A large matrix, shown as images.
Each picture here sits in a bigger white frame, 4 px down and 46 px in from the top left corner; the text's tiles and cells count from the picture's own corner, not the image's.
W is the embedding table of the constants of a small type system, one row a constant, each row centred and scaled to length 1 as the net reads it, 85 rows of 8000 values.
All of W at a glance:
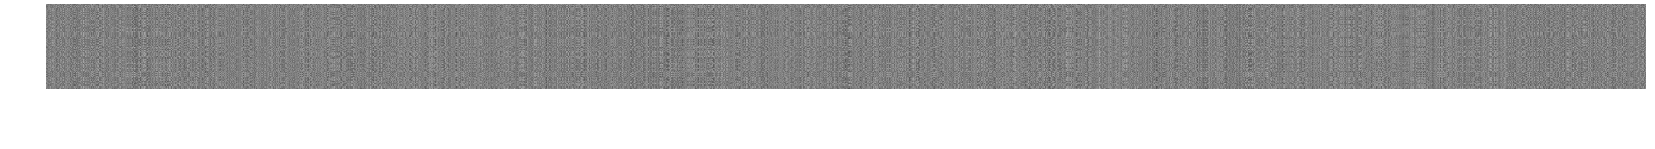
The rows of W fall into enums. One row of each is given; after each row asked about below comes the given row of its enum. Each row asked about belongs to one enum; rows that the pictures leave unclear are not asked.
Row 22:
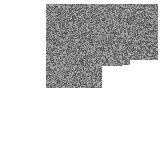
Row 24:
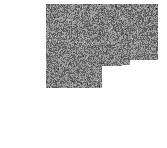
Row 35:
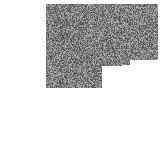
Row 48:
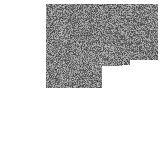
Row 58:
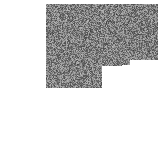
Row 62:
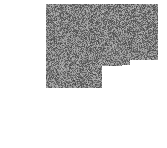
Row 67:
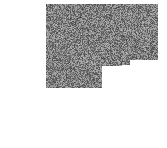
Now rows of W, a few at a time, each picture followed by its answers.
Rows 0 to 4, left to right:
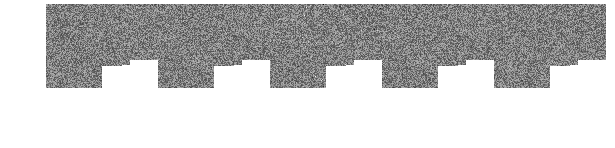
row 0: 35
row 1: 67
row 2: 24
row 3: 67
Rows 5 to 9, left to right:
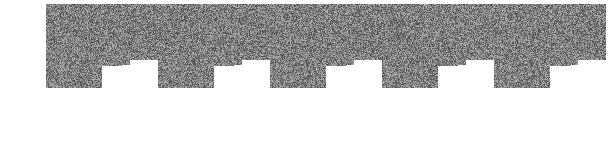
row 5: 62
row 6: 22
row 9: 58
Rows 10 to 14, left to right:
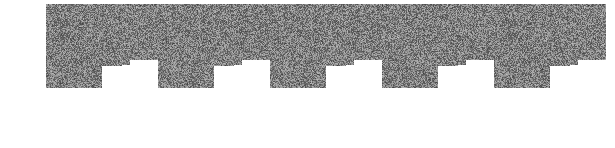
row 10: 35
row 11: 62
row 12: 62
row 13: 67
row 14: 35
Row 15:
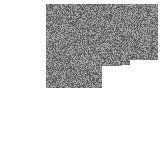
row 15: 67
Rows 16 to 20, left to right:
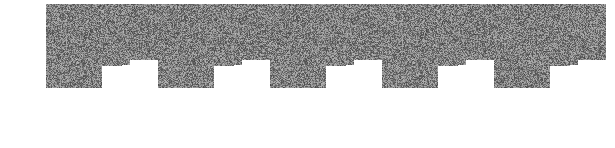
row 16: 58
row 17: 22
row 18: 22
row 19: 58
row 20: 67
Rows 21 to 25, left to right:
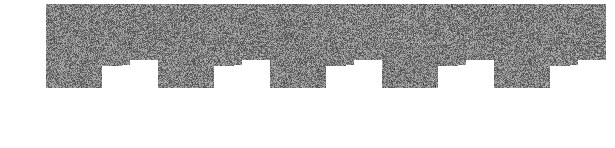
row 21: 62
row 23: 35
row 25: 22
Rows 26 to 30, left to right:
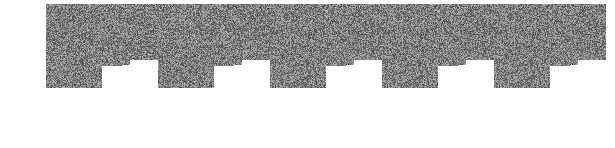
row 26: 22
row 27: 24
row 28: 58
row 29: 58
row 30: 58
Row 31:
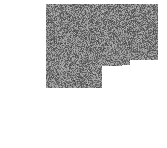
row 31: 62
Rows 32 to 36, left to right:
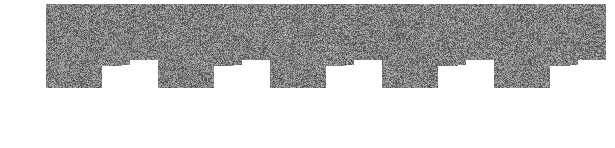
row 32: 62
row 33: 67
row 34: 48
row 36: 22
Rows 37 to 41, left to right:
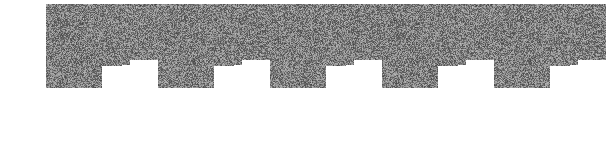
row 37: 35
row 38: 22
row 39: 62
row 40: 35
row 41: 22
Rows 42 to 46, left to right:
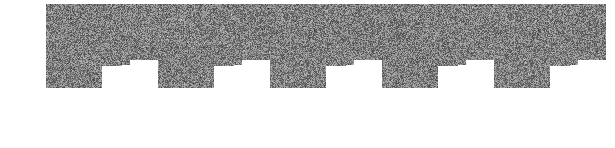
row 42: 67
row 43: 24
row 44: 58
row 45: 35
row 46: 58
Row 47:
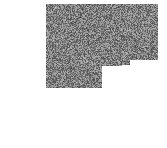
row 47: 67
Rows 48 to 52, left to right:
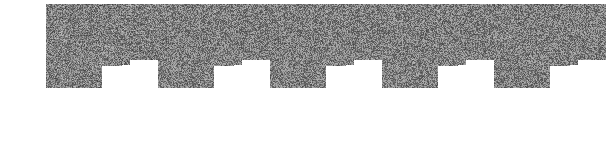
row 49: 62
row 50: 62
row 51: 58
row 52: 67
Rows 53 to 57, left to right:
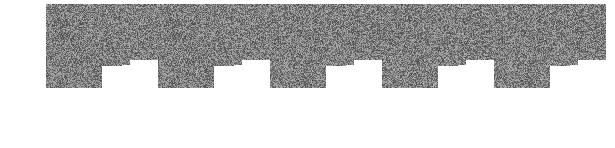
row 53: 35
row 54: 35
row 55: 62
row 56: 22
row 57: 62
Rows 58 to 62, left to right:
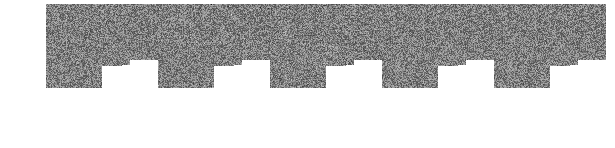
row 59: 24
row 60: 48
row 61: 62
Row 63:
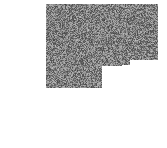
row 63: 22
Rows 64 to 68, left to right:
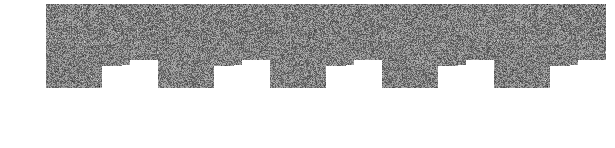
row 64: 24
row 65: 62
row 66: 58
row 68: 24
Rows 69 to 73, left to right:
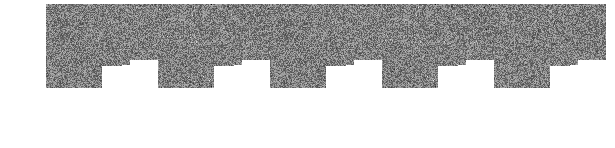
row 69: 35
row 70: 24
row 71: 35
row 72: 24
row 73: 58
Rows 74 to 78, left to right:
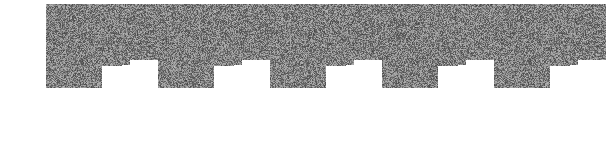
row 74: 22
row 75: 62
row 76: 58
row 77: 35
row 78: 22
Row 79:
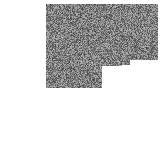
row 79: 67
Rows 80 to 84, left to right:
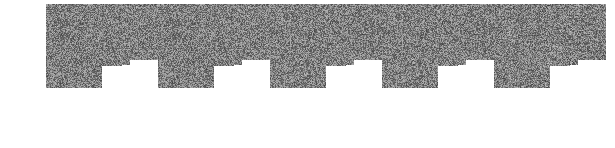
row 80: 35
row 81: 35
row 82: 58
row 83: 58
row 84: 48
